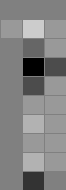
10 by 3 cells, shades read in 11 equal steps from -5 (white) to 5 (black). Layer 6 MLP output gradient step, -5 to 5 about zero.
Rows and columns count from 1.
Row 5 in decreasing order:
2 0 -1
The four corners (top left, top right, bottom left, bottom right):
0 0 0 0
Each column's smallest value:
-1 -3 -1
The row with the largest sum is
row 4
